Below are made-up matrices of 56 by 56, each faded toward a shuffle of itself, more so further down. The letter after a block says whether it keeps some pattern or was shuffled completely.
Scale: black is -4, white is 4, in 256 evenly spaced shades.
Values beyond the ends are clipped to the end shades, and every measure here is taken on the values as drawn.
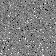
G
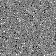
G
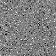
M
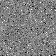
G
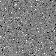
G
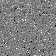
G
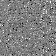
M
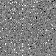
M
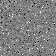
G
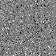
M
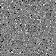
M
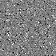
M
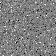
G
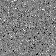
G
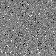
M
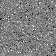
G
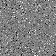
M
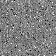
M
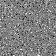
M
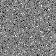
M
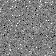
G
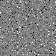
M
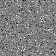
G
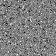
G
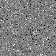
M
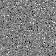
G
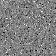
M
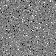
G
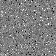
G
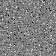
M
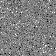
M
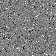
G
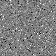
G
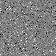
G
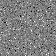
G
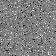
M
